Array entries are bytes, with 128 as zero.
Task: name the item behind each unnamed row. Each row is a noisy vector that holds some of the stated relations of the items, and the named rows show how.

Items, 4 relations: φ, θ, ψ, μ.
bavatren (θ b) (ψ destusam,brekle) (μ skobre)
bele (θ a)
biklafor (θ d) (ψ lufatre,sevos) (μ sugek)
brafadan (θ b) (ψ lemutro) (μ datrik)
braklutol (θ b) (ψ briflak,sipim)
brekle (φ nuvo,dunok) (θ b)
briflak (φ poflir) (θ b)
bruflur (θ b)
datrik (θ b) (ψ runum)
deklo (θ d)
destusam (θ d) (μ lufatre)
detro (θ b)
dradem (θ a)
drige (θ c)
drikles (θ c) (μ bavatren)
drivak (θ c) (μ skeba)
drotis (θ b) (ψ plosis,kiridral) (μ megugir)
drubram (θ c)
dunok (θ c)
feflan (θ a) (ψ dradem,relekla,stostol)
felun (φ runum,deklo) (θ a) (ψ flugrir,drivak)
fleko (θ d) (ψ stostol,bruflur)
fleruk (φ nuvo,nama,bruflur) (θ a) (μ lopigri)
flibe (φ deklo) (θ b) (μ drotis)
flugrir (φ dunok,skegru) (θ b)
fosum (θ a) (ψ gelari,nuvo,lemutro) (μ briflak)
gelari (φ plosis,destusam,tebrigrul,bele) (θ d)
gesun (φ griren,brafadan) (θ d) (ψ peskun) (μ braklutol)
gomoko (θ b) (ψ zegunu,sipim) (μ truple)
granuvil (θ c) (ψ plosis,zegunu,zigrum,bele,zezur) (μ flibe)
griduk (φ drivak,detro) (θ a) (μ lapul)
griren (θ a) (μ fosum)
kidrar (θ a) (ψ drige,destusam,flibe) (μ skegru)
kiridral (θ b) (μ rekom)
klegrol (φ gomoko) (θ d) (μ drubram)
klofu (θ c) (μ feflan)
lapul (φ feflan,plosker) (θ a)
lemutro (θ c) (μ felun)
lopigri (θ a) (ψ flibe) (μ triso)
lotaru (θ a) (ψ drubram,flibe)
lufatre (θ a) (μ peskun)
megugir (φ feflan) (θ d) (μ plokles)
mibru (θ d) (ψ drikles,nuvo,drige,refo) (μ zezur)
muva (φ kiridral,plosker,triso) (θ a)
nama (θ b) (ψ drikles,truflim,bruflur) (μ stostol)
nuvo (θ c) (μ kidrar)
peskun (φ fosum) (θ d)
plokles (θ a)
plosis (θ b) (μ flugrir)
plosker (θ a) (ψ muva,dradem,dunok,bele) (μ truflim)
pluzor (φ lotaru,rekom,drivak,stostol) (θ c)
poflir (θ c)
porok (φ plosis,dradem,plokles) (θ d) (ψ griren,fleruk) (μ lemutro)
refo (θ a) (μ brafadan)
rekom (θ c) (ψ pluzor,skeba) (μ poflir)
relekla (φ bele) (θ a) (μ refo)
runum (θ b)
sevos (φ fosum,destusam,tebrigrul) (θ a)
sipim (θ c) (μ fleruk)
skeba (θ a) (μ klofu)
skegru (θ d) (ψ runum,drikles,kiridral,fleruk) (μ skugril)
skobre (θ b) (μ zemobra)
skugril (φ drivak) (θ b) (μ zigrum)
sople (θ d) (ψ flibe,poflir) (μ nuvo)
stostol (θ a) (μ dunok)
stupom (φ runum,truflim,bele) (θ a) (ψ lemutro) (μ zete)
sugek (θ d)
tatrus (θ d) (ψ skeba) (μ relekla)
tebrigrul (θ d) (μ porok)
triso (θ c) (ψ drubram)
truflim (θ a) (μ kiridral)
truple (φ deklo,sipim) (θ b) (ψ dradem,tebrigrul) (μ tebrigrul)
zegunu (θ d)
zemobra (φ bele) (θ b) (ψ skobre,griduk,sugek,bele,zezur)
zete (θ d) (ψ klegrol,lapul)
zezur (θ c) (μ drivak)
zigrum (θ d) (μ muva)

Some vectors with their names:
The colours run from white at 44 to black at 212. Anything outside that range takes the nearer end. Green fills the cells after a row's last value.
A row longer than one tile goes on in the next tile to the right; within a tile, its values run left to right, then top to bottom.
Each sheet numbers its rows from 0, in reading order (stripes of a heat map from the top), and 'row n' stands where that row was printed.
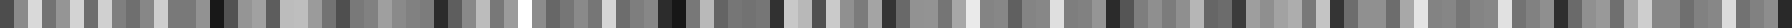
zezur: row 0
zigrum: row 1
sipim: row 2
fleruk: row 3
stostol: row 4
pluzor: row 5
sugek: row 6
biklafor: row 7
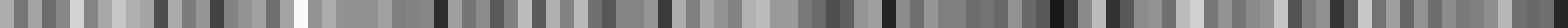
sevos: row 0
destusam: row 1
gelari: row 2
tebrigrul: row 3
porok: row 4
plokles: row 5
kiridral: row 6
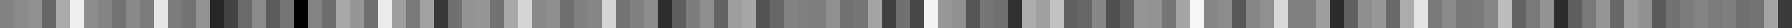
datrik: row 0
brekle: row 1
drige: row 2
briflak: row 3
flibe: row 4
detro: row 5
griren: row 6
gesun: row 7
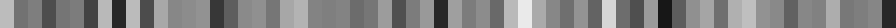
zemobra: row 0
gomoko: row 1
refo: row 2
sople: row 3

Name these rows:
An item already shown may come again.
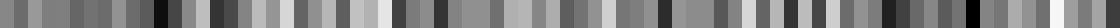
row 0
porok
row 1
drotis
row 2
drikles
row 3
bele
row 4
brekle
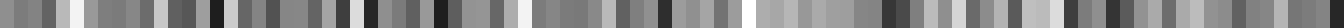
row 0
brafadan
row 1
relekla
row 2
dradem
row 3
fosum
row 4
drotis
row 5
sople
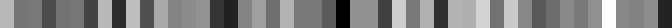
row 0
zemobra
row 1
skugril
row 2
feflan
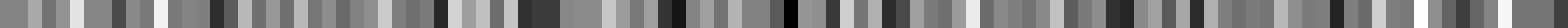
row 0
runum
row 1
rekom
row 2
lapul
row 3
skugril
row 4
poflir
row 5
nuvo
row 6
deklo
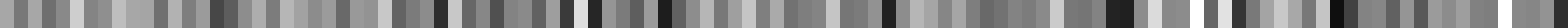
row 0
peskun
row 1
granuvil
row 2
relekla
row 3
mibru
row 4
plosker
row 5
drivak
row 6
dunok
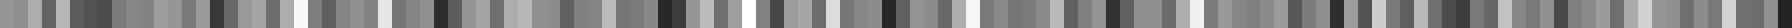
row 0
muva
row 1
triso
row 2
sople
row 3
lopigri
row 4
dradem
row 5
plosis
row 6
felun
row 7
tatrus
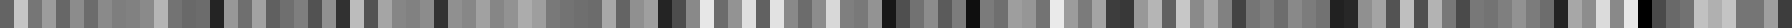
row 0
kiridral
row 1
stupom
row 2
lemutro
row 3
skeba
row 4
flugrir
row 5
kidrar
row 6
skegru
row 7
megugir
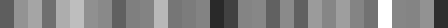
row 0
sople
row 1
dunok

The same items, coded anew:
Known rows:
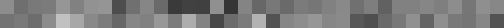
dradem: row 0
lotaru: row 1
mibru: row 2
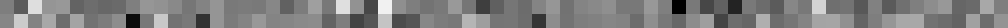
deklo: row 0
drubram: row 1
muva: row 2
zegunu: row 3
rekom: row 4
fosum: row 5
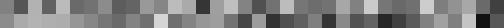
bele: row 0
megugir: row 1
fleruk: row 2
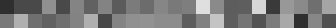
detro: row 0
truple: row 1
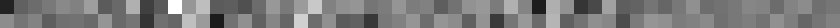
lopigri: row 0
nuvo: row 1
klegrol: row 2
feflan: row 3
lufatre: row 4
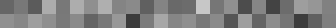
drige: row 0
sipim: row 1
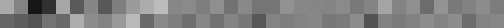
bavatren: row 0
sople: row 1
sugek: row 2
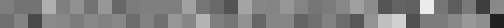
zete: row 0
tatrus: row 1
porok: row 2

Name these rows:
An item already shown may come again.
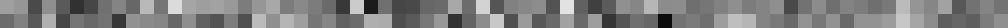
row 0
plosker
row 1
flugrir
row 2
kiridral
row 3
drotis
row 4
dradem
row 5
plokles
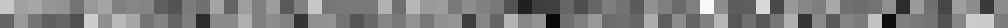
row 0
flugrir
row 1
poflir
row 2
briflak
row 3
drivak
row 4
truple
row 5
skugril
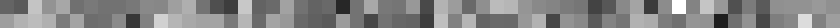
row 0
runum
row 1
refo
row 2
griren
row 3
kidrar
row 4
skegru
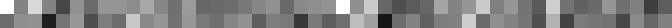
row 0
skegru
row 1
gomoko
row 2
nuvo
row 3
triso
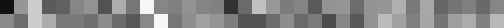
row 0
truflim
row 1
lemutro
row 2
zemobra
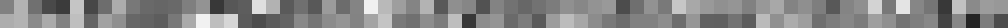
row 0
refo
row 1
tebrigrul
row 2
felun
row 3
dradem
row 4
flugrir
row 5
flibe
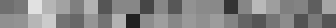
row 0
felun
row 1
lemutro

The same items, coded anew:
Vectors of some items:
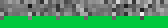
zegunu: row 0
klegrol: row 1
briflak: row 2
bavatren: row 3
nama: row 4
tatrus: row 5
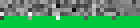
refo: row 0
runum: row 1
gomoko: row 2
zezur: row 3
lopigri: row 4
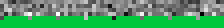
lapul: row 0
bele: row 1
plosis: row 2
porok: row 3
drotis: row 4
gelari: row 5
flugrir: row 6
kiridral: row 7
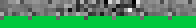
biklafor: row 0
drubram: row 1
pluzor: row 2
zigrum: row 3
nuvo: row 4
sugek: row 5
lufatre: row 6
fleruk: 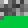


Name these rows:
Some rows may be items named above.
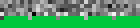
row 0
refo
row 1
kiridral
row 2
stupom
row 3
porok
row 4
bele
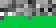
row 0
relekla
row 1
drivak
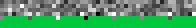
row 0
feflan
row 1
zemobra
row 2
felun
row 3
megugir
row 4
bele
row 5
brekle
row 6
flibe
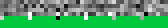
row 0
lemutro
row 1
tebrigrul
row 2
brafadan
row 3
truple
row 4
porok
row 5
kiridral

